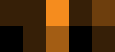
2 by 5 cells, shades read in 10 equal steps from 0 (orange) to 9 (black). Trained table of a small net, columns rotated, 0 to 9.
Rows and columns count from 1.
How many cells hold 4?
0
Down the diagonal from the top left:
7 7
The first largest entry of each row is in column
1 1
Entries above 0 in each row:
4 5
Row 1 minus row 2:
-2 0 -3 -2 -2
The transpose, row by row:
7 9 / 7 7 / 0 3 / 7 9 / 5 7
